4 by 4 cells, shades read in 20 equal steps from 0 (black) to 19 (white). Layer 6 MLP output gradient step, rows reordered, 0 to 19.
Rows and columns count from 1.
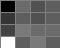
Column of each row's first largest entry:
2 2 2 1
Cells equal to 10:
0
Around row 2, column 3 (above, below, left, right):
6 8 7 7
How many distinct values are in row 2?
3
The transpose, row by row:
0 4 5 19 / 8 7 9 7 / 6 6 8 9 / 7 7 8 7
